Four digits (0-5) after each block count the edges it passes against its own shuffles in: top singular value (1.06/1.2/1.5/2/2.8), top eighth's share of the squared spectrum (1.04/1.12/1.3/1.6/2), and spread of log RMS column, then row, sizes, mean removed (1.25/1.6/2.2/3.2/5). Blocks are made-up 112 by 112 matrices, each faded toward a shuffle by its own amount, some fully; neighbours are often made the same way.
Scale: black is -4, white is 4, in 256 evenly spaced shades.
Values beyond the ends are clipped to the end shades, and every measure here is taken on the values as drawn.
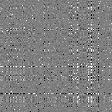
5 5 3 3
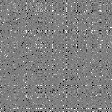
5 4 3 3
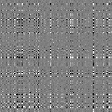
5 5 4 4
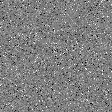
0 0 0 0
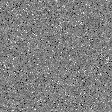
2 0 0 0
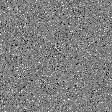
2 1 0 0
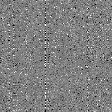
4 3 2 1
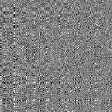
5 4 3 3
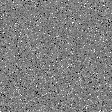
0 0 0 0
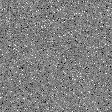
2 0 0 0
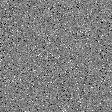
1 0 0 0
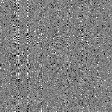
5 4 3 2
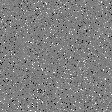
0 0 0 0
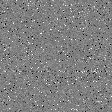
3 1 0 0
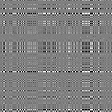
5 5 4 5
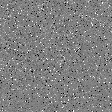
2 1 0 0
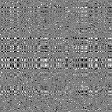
5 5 3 4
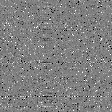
4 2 0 1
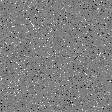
2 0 0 0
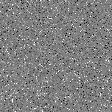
2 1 0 0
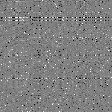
5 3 1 2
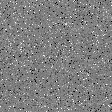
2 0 0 0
